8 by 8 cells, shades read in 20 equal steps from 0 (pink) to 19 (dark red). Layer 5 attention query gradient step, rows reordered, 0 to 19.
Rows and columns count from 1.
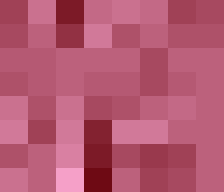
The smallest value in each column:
5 6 0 5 5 5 7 8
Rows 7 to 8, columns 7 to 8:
12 8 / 11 8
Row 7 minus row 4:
0 -1 -4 8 2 2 3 0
